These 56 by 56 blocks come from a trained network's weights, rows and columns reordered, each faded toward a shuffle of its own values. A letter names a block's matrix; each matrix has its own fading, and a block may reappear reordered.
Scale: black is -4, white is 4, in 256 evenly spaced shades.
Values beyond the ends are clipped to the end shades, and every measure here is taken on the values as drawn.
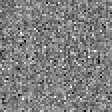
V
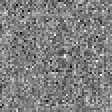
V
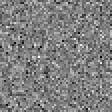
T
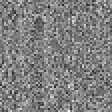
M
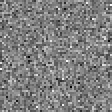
V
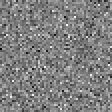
T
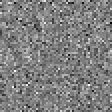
T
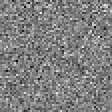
T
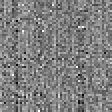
M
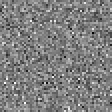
T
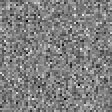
V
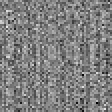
M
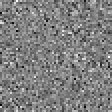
T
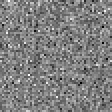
V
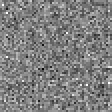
V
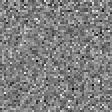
T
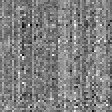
M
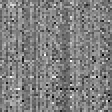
M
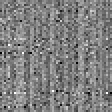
M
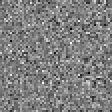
T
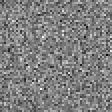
V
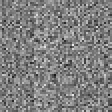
M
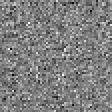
T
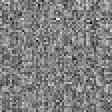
M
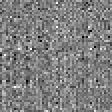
M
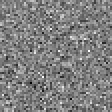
T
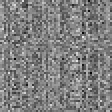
M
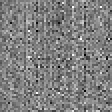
M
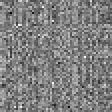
M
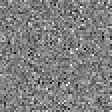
T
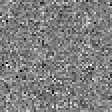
T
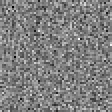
V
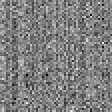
M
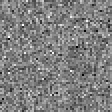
V
